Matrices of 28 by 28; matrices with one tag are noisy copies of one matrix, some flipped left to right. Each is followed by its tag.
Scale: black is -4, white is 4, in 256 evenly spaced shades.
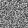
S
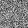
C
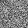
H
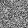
H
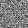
S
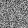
C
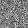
C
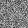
C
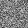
H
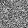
H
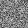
H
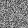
C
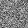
H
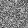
H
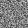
S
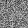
C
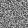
S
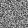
S
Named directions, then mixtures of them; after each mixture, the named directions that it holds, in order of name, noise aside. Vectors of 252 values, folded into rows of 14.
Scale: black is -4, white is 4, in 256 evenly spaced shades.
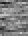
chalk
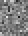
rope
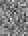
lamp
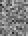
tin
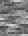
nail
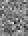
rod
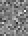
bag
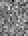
lamp, rope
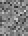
bag, lamp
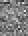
bag, chalk, rope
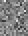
bag, rope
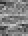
chalk, nail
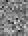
rod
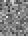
rope, tin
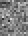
chalk, lamp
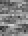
chalk, nail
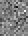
bag, lamp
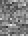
lamp, nail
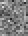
chalk, lamp, rod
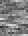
nail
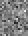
bag, rod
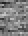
chalk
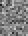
tin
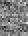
chalk, lamp, nail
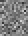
bag, rod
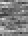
chalk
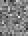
rope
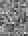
lamp, nail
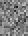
bag, lamp
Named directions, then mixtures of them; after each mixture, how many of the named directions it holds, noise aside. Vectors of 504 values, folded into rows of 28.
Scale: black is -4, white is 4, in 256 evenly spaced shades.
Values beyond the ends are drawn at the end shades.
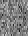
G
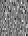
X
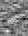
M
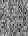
one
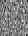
one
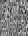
two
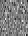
one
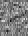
three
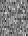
two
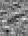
one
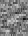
two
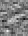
one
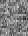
three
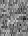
two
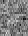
two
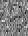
three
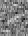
two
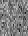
one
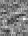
two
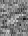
two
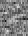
two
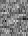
three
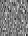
one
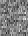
three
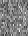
one
